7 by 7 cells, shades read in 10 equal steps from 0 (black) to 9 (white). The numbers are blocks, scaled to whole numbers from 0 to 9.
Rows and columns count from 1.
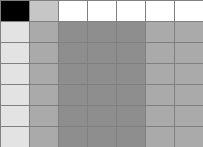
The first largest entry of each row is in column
3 1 1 1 1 1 1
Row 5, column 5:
5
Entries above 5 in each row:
6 4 4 4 4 4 4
